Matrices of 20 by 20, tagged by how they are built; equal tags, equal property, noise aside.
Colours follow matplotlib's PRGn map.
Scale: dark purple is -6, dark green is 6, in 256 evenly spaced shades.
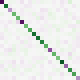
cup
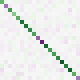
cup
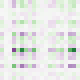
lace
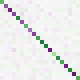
cup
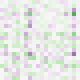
lace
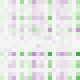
lace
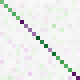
cup
